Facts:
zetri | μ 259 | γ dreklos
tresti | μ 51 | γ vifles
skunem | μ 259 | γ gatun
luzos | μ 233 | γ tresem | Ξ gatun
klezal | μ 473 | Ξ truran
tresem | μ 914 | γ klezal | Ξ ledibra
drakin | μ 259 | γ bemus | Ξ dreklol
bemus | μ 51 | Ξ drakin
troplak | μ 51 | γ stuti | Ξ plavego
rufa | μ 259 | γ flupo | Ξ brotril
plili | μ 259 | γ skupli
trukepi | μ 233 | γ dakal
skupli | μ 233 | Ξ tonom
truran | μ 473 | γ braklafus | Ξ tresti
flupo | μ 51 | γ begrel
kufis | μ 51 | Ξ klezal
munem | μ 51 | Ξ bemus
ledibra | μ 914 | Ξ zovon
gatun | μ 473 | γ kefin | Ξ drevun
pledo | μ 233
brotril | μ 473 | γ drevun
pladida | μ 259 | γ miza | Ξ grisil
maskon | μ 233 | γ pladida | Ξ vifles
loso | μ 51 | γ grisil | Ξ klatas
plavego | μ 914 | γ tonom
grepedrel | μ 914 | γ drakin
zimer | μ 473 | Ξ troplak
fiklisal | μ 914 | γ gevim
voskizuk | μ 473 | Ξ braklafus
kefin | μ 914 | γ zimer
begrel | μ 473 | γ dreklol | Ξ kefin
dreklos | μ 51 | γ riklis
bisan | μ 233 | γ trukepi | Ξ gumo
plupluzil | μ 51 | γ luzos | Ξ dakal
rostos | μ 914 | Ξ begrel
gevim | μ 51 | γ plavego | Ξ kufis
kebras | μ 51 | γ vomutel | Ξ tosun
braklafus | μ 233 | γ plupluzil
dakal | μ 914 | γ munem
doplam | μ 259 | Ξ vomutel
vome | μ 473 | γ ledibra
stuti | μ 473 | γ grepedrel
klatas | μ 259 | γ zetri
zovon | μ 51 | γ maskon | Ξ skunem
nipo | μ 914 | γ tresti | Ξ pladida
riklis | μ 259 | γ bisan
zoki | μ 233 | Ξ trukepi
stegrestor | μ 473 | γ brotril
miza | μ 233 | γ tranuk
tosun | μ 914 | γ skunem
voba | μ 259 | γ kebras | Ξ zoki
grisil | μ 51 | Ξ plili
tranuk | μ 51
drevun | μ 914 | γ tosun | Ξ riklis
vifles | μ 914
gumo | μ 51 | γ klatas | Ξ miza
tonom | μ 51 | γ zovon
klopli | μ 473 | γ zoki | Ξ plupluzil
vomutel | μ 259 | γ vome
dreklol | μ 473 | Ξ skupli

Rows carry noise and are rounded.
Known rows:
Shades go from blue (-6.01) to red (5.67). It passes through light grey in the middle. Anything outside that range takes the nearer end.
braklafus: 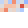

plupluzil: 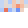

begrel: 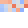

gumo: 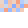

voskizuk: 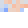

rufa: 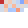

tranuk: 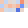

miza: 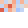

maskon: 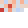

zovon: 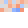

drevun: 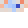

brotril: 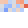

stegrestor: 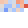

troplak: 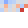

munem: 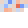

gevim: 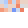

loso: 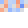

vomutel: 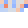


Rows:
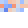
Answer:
klopli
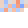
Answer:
dreklos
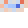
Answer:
tosun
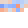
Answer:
tresti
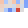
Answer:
plili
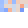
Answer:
vome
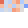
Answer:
riklis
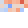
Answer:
gatun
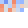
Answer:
zoki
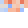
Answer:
zimer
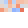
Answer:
tonom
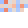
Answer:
tresem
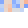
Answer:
ledibra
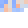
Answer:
kebras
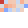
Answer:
pladida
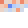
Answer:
skunem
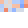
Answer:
flupo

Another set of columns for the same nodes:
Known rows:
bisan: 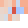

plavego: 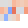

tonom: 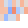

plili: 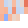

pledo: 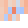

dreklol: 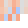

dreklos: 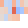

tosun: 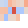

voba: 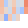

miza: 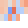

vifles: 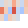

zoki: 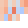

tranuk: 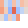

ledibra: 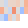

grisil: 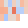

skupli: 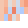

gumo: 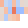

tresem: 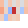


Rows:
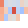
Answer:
plupluzil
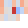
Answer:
munem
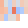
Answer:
kufis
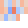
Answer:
zovon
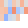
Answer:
gevim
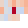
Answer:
dakal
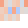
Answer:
stuti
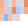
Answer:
doplam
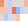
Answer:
bemus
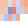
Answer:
maskon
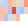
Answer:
drevun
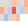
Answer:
rostos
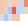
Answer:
grepedrel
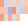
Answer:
truran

